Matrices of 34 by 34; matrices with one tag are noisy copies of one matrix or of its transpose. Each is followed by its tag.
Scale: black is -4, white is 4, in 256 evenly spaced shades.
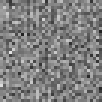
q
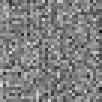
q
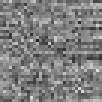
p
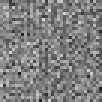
q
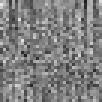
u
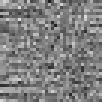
u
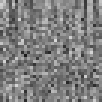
u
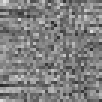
u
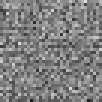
q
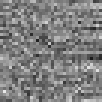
p
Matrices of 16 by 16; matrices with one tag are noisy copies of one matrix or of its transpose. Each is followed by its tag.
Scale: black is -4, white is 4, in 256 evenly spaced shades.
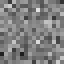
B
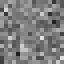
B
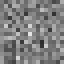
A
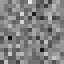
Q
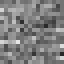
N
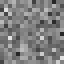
B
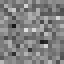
A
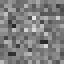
A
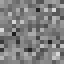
Q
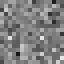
B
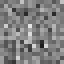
A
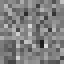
A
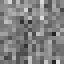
N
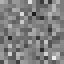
Q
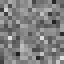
B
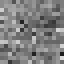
N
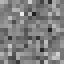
Q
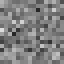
Q
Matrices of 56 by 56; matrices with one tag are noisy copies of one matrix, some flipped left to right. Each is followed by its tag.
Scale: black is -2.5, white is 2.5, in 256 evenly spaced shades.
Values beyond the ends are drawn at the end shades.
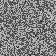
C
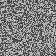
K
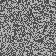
K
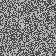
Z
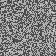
K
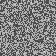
K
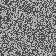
Z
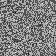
K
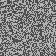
K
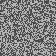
K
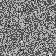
Z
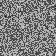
Z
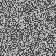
Z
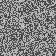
Z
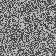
Z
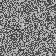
Z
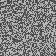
K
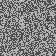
Z
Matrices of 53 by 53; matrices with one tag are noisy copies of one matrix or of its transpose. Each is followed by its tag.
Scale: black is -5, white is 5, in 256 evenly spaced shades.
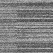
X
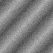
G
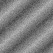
G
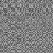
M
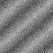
G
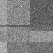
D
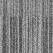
X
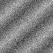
G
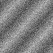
G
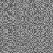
M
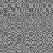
M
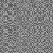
M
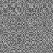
M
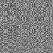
M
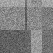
D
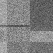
D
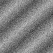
G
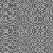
M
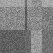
D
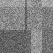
D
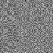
M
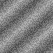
G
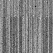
X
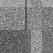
D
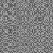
M
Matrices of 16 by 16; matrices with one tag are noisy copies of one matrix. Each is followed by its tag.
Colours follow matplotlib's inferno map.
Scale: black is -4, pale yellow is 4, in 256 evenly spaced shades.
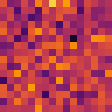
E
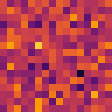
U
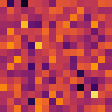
U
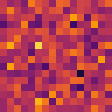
U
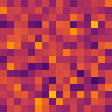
U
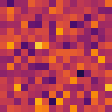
U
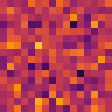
U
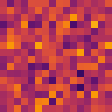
U
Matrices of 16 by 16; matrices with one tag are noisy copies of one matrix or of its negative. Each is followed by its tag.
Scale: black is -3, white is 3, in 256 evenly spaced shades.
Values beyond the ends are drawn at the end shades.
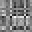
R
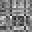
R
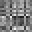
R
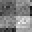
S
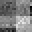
S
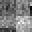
S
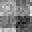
S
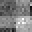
S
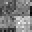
S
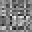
R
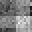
S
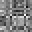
R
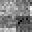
S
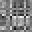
R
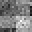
S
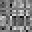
R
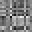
R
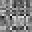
R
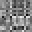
R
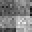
S
